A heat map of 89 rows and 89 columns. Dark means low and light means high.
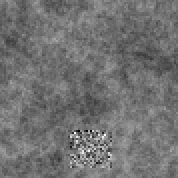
No regular stripes run through it. The texture is blotchy. An odd patch, rougher than its surroundings, sits in the bottom middle. Neither half mirrors the other. Values change most from cell to cell in the bottom middle.
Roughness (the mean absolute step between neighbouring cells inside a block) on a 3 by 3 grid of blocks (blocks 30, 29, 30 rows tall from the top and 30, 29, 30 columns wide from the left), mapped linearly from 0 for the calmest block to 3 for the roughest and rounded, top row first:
000 / 000 / 030
